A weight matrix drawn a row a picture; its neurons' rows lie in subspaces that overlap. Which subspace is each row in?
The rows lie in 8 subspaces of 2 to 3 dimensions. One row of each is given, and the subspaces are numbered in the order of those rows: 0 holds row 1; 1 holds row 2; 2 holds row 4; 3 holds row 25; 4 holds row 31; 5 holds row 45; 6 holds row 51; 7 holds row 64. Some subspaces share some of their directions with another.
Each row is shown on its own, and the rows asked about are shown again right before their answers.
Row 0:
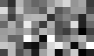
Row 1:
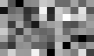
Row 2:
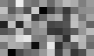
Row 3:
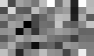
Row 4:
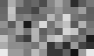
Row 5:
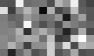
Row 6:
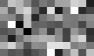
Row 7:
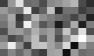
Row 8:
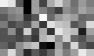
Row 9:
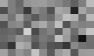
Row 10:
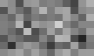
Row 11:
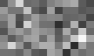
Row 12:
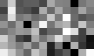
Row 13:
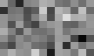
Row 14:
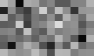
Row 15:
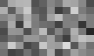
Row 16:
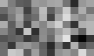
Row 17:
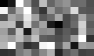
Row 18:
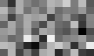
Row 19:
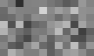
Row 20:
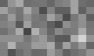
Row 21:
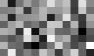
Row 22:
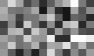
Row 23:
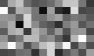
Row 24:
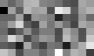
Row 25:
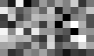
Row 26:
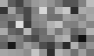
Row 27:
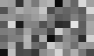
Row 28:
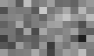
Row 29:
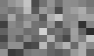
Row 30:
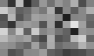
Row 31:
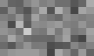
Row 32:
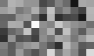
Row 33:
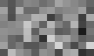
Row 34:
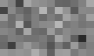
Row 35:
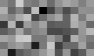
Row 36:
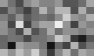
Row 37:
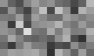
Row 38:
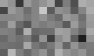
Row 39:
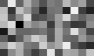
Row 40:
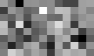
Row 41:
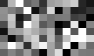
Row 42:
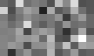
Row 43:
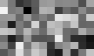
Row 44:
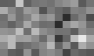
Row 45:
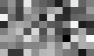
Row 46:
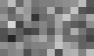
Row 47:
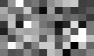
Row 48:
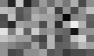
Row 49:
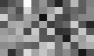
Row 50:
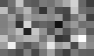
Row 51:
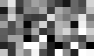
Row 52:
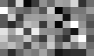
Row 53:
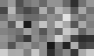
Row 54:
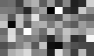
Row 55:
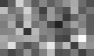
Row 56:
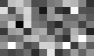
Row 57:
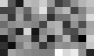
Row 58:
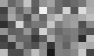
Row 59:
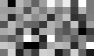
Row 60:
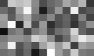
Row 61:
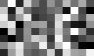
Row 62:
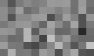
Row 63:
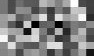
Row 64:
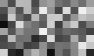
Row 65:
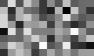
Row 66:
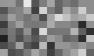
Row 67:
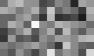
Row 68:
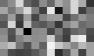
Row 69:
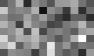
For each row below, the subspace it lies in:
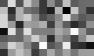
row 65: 4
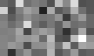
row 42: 2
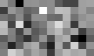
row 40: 1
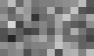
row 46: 4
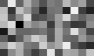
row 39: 7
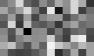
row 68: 4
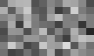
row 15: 7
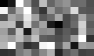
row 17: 5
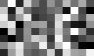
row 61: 3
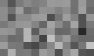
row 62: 6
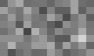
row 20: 6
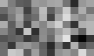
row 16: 5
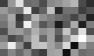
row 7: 1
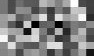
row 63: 0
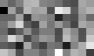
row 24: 3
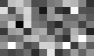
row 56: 7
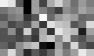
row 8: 5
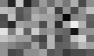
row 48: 3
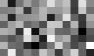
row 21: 6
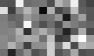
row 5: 2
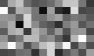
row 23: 3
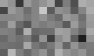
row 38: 2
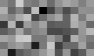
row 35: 1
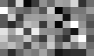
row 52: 3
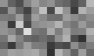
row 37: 4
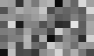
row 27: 2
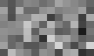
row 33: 6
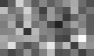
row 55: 5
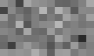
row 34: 5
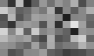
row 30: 3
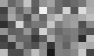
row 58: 7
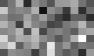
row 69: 7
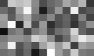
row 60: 3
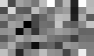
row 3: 6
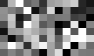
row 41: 1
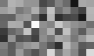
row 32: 0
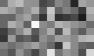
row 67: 0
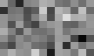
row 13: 0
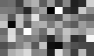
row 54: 4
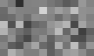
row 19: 1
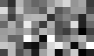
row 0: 6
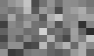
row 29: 7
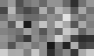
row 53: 2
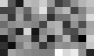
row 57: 2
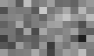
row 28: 7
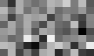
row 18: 6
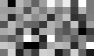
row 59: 6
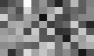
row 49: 5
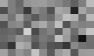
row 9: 1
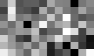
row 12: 2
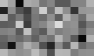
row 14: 5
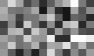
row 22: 5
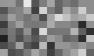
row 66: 7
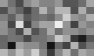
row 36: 2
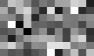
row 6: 4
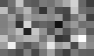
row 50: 0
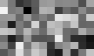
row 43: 3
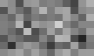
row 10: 0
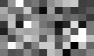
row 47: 1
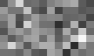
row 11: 1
